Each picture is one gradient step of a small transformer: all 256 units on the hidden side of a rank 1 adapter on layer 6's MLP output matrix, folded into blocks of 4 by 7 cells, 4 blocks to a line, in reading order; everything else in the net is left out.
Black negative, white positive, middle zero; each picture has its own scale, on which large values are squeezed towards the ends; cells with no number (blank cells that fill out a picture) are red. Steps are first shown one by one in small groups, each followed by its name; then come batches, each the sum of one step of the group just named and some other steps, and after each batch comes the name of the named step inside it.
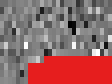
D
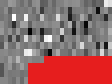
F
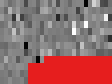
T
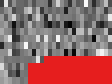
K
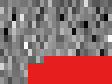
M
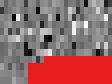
K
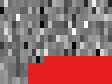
K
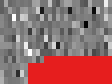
F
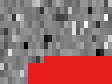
M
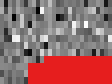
M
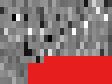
D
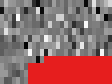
K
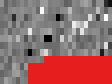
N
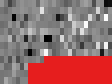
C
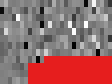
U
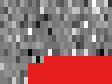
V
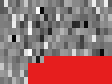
V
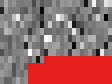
U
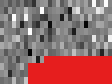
V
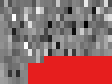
C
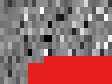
C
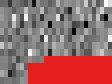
C
